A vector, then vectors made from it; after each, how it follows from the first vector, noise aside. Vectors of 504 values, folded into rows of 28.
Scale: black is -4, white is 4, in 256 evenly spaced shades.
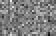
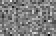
sign-scrambled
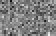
negated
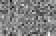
negated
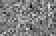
wrapped around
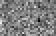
wrapped around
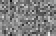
negated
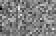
wrapped around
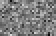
sign-scrambled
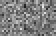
wrapped around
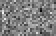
wrapped around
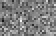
wrapped around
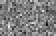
wrapped around
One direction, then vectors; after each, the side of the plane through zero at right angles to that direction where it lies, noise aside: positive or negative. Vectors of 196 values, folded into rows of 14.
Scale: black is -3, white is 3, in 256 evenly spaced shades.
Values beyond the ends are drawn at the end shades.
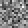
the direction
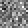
positive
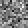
positive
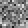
positive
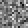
negative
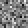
negative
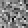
positive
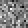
negative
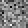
negative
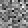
positive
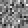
negative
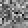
positive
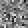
positive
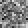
positive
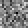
positive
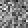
negative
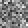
positive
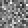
negative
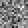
positive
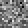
negative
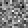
negative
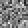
positive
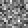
negative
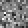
negative
